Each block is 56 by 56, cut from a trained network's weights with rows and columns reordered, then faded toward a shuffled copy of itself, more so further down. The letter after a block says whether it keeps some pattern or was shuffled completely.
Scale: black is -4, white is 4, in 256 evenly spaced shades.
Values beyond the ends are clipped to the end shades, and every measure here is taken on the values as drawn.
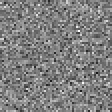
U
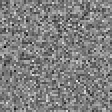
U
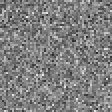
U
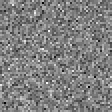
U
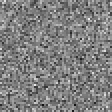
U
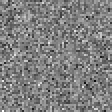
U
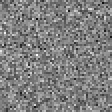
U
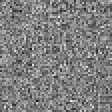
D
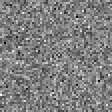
U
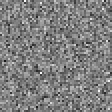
U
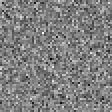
U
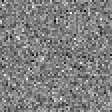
U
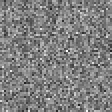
D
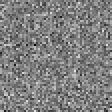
D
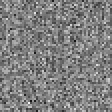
D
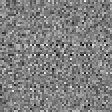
D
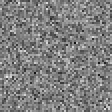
U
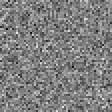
U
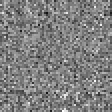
D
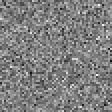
U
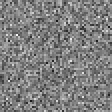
U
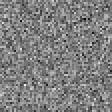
U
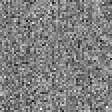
D
